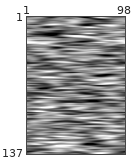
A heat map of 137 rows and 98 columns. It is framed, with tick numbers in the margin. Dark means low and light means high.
The halves do not mirror each other. Streaks run across, left to right. No overall slope runs across the table. On average the colour sits 50% of the way up the scale. The values follow a bell shape.
